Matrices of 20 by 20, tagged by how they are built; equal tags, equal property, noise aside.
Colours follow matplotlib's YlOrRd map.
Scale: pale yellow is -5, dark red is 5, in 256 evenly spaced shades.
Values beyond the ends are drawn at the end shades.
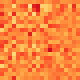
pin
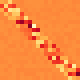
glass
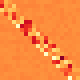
glass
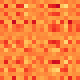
pin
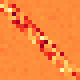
glass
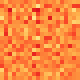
pin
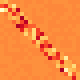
glass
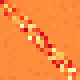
glass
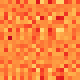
pin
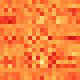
pin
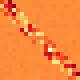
glass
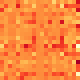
pin
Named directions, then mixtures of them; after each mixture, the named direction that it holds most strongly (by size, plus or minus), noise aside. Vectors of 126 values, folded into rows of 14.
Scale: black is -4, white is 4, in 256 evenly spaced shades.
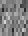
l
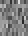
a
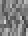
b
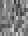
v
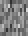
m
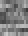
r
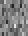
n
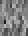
b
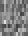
v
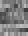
r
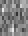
l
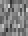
m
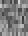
a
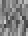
b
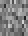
a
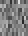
a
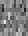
l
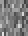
n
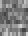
r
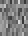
a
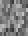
v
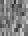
v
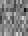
l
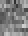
r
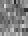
v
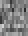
m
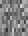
l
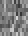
v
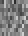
v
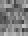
r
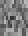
b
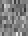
v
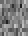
n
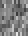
v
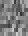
v
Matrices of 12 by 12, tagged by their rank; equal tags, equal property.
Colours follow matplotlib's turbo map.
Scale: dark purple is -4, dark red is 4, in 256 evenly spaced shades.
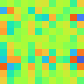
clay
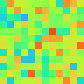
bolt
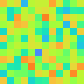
bolt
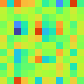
clay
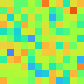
bolt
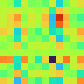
clay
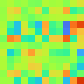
clay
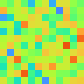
bolt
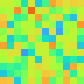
bolt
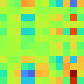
clay
